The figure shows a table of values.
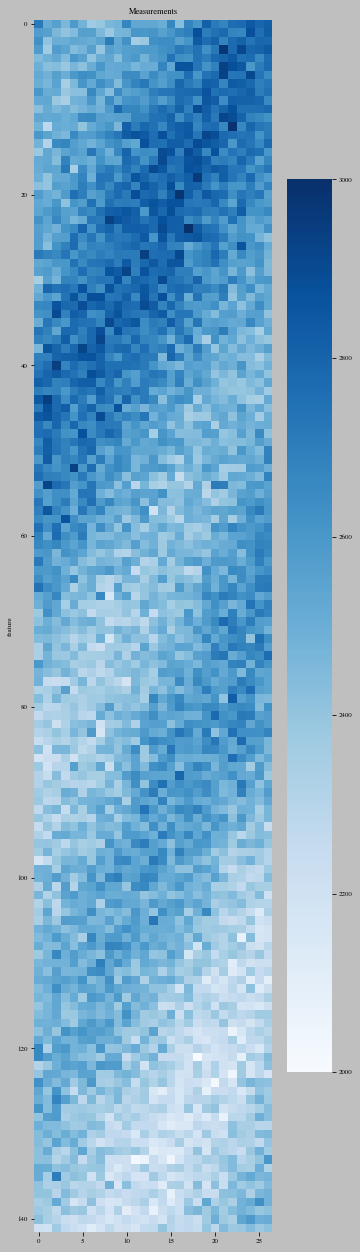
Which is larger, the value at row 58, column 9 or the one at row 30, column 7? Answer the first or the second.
the second
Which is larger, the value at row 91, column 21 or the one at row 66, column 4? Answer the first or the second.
the first
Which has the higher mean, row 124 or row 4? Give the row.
4
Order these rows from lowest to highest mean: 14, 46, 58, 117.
117, 58, 46, 14
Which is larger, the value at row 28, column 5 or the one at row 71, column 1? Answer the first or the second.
the first
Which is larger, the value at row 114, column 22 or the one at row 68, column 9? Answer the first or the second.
the second
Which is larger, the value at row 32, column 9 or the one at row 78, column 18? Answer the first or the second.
the first
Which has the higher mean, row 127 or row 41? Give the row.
41
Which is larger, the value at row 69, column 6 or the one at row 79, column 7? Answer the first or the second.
the second
